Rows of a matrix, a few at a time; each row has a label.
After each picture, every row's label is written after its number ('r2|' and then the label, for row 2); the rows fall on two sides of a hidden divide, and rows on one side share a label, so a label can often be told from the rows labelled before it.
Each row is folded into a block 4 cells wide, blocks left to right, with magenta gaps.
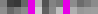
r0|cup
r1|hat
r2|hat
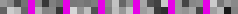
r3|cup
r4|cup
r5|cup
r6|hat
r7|cup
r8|cup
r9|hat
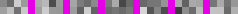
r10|hat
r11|hat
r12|cup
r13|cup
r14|cup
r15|hat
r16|hat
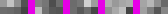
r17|cup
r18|cup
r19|cup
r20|cup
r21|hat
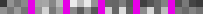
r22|cup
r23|hat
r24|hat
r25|cup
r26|hat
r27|cup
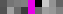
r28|cup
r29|cup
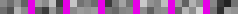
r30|cup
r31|cup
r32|hat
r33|cup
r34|hat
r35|hat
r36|cup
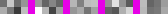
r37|hat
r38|hat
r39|hat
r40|hat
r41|hat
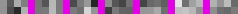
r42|hat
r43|cup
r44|cup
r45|cup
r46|cup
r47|hat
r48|hat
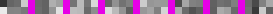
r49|cup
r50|hat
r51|hat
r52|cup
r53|hat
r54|cup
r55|cup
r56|cup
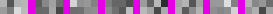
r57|hat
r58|cup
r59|hat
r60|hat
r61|hat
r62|hat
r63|hat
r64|hat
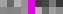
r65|hat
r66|cup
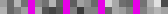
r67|hat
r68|cup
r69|cup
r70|hat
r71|hat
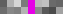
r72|hat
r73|hat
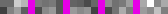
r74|cup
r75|cup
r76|cup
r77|cup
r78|hat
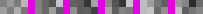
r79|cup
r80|cup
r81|cup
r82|cup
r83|hat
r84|cup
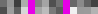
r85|hat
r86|cup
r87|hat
